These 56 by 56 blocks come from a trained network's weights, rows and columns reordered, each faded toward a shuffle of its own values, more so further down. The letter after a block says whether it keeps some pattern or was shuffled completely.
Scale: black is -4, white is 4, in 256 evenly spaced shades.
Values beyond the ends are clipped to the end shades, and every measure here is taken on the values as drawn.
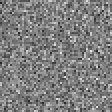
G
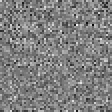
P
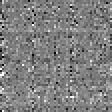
P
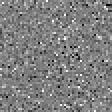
G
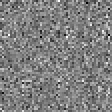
P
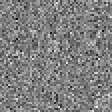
P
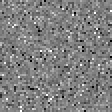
G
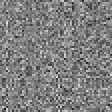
P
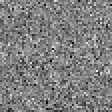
G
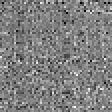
P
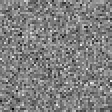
G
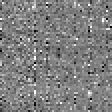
P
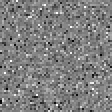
G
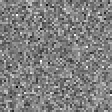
G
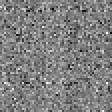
P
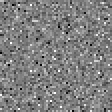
G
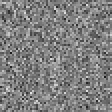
P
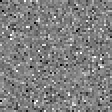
G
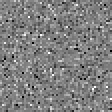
G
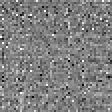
P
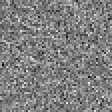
G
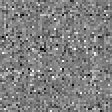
P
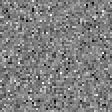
G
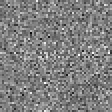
P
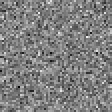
P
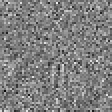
P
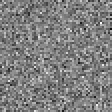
G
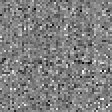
P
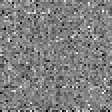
P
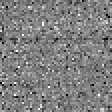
P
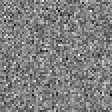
P
